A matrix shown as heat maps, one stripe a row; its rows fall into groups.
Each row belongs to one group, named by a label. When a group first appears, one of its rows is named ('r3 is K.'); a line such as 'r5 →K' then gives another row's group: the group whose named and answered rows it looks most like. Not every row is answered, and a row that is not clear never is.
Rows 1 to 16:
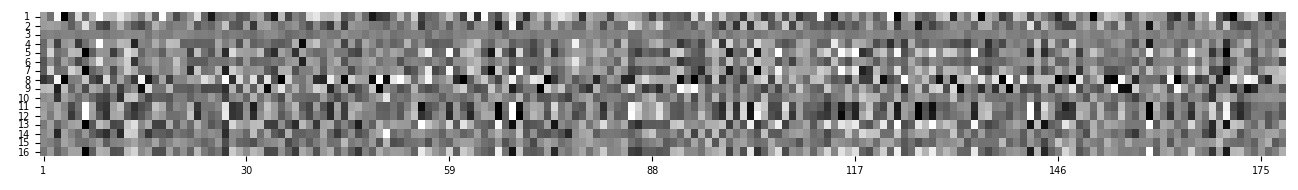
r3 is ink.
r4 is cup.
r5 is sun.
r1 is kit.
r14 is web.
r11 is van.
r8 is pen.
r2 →van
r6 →cup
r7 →sun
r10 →web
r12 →van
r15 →ink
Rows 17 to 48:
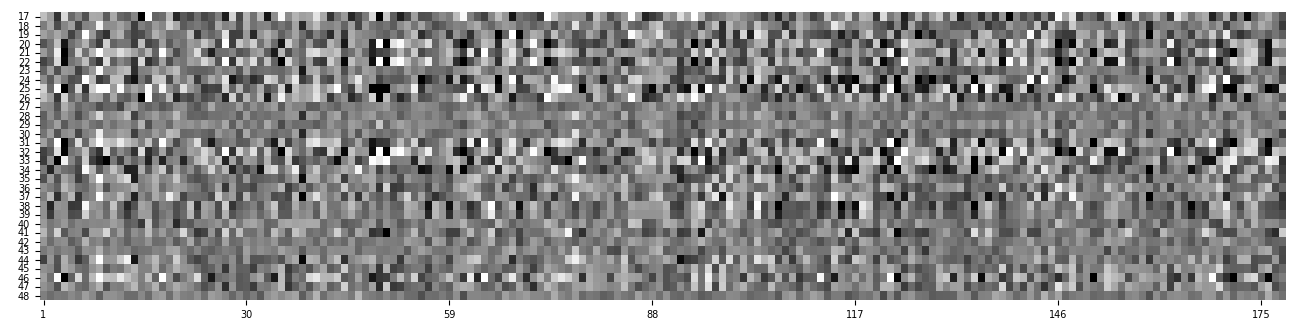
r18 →cup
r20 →pen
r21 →kit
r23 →cup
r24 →van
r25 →kit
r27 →web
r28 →cup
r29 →pen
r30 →cup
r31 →kit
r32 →pen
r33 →web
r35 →cup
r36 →ink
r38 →van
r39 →van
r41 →kit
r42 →van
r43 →cup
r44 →cup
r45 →ink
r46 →kit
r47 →ink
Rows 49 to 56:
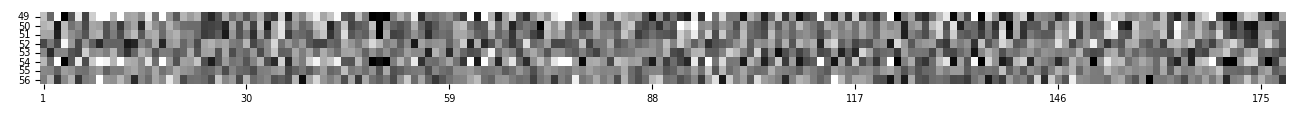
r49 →kit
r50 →ink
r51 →ink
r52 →web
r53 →van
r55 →ink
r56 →cup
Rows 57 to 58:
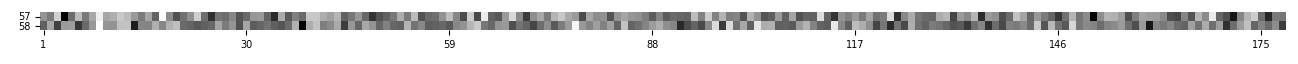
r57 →kit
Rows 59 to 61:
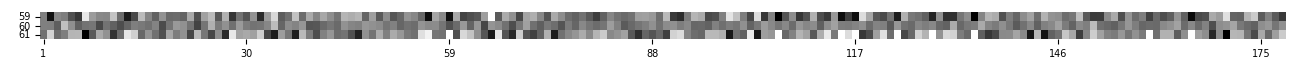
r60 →web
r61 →sun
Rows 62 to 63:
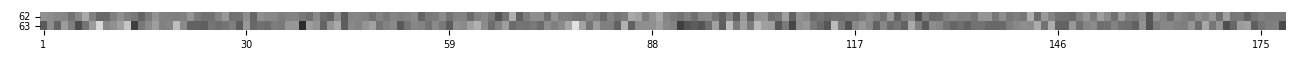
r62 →van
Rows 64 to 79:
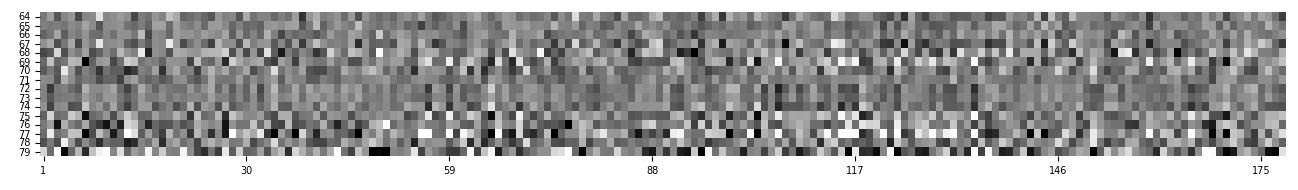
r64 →cup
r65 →van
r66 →pen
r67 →cup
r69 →sun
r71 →web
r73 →van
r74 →van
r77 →sun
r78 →web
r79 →kit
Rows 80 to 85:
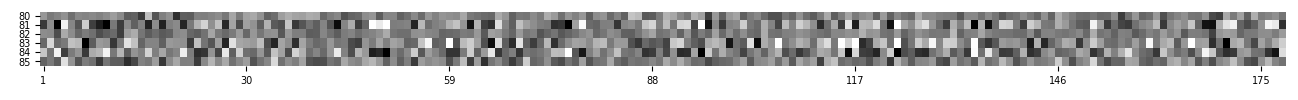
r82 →web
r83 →sun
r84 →kit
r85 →web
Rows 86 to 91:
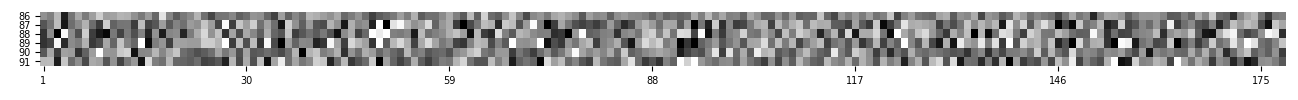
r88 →web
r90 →cup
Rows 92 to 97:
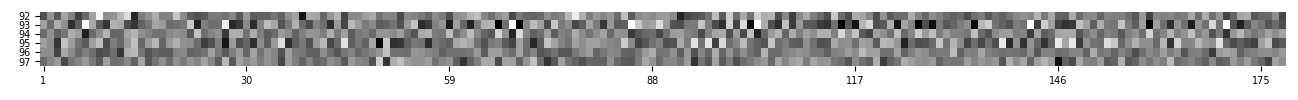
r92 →cup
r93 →van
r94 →sun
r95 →ink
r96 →web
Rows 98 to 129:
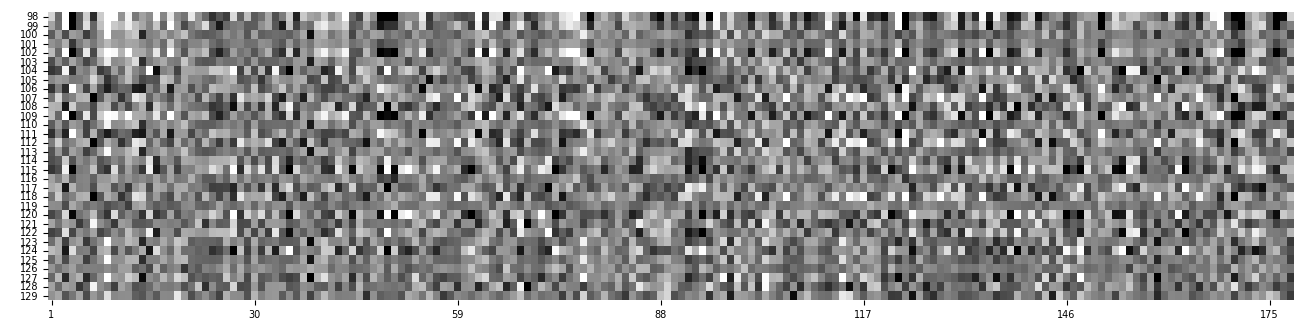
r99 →kit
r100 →cup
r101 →kit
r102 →kit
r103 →cup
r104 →pen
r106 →web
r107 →sun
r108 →ink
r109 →kit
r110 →cup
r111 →web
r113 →cup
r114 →pen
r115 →pen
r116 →kit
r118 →sun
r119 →web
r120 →pen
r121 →van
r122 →pen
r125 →cup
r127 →cup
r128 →van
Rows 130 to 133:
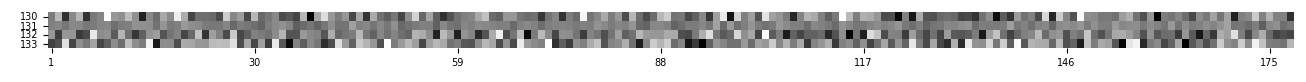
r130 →cup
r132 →van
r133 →pen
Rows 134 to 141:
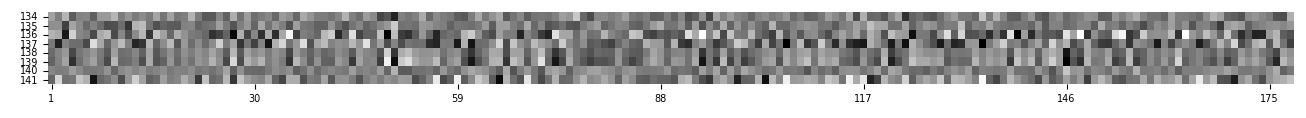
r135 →web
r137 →van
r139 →pen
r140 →ink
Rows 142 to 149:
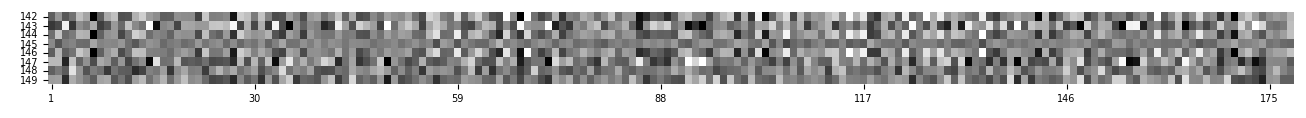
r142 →sun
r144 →sun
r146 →sun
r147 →ink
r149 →ink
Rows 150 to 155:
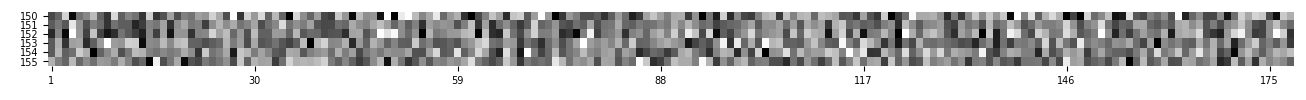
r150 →pen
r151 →web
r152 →web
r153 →cup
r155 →ink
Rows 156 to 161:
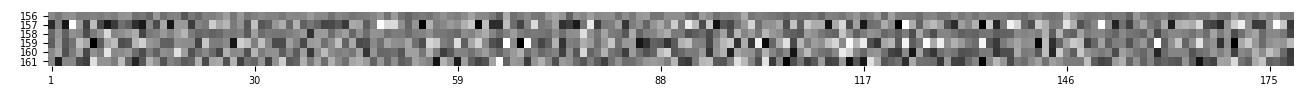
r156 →ink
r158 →cup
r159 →sun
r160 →cup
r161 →van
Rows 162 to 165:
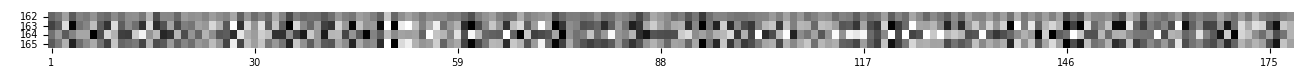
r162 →pen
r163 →pen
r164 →sun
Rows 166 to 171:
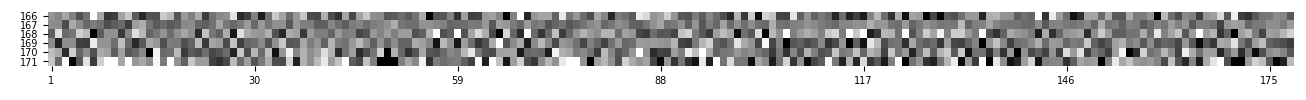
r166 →van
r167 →web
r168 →sun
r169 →van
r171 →kit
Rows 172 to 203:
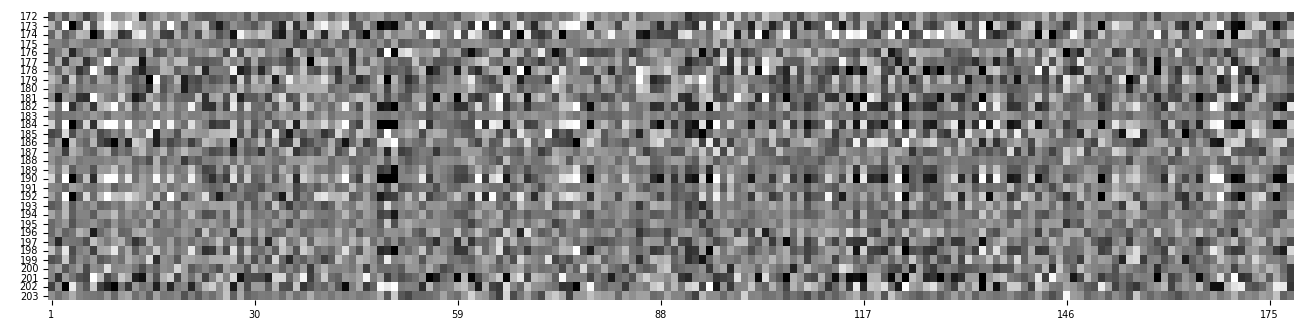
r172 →cup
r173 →kit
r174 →sun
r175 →ink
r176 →pen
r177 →cup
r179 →ink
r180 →ink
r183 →van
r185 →pen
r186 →web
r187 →ink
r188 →ink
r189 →kit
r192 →kit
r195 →pen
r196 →sun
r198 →kit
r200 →cup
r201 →van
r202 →web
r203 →ink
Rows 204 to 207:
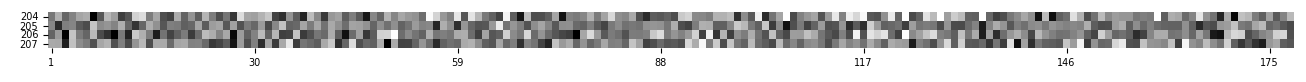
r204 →sun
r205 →van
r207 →ink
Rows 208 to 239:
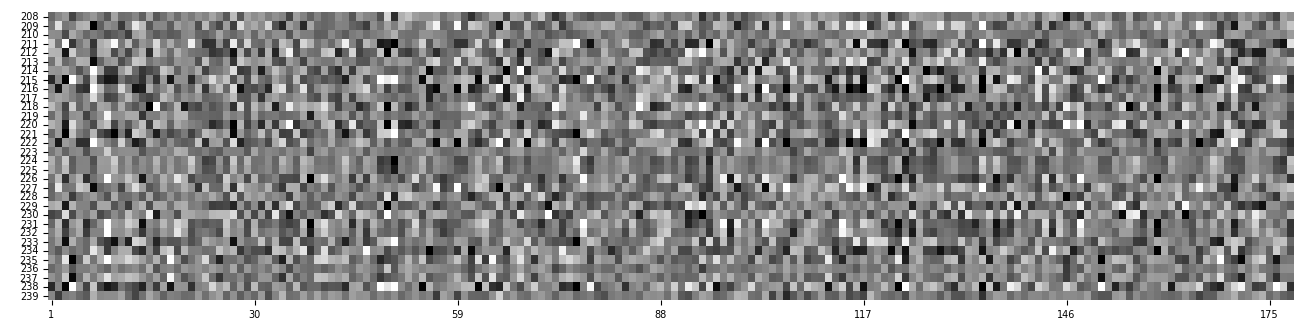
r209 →sun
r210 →web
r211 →kit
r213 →sun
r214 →van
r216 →van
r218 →ink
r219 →cup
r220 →ink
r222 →van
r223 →cup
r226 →cup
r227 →sun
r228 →pen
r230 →pen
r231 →cup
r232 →cup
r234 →van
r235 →kit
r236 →pen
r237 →kit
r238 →web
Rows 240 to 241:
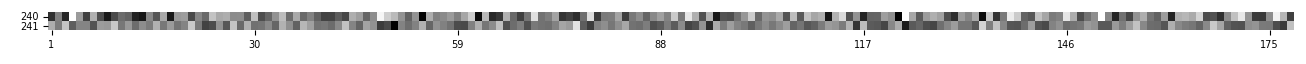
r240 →web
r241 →kit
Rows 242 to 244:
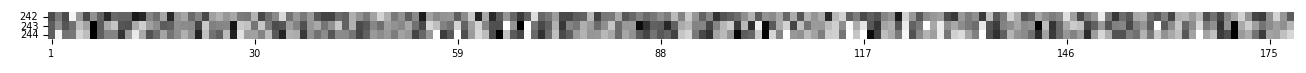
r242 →web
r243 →sun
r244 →sun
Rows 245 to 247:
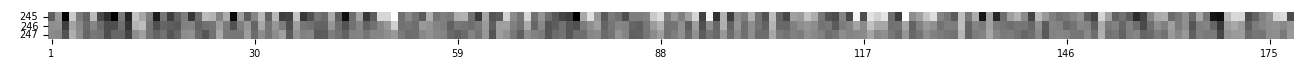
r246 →web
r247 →web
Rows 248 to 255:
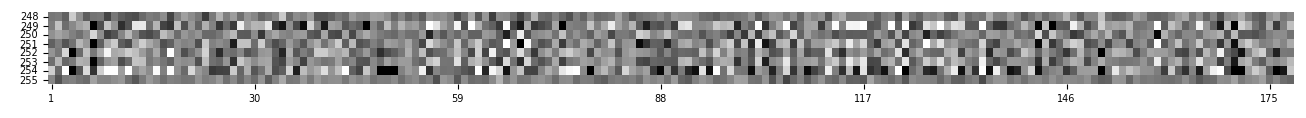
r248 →web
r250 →van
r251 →sun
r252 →kit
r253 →sun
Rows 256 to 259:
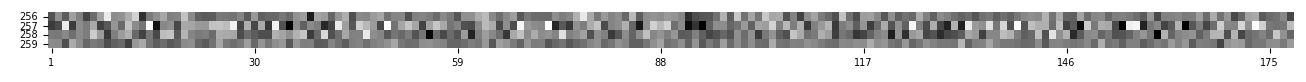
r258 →van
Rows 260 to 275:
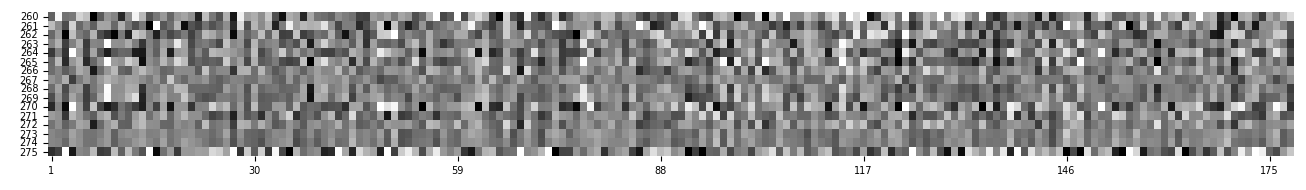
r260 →sun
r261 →ink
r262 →web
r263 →cup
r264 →web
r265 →cup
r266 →sun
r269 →cup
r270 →web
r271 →ink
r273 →ink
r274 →ink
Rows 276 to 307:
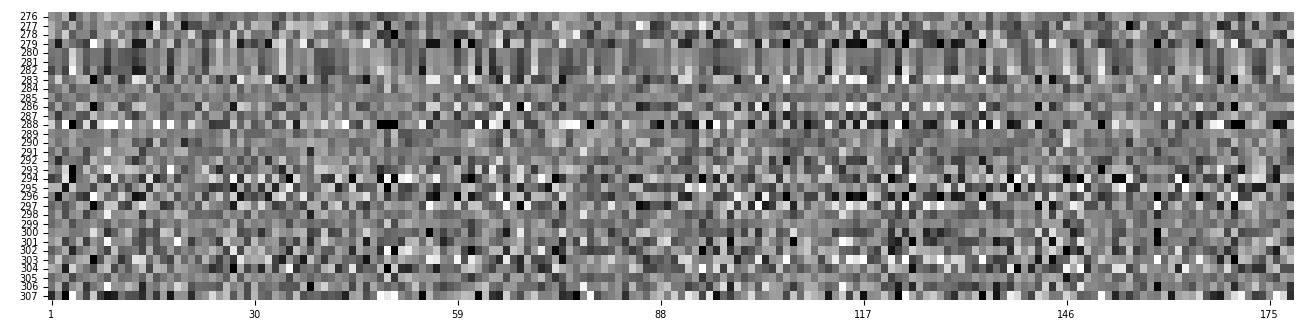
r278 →kit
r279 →van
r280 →web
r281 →web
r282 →web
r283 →sun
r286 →sun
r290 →ink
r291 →cup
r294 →pen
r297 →sun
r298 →cup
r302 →pen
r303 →sun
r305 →pen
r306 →cup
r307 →web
